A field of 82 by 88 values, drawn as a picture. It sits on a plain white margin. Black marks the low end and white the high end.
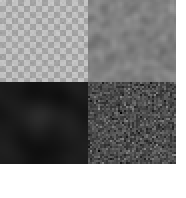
It is made of 2 by 2 panels. Panel 1,1: high, checkered. Panel 1,2: middling, blotchy, faint in contrast. Panel 2,1: very low, smooth, faint in contrast. Panel 2,2: low, fine-grained.
